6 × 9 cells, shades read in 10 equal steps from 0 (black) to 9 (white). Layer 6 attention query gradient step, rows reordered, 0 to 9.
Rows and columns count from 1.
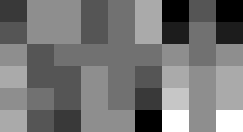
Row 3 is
5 3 4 4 4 4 5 4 5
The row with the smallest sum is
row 1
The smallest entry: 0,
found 3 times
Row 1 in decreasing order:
6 5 5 4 3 3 2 0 0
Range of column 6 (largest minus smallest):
6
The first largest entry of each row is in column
6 6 1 1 7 7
